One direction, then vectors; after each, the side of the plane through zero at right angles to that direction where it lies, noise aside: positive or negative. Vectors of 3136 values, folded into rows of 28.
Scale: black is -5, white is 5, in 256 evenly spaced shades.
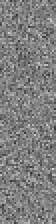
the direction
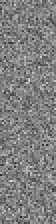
negative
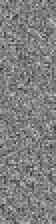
positive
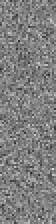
positive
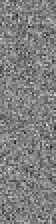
positive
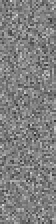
negative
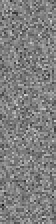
positive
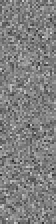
negative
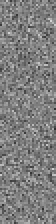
positive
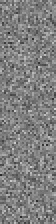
negative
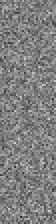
negative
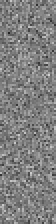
negative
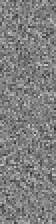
positive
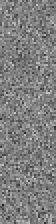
positive
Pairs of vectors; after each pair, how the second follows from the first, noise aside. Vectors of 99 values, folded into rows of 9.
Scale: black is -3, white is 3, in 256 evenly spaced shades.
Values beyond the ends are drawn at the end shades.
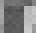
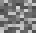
shuffled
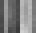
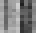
negated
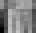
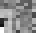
sign-scrambled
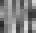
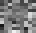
sign-scrambled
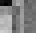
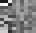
sign-scrambled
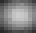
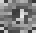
sign-scrambled
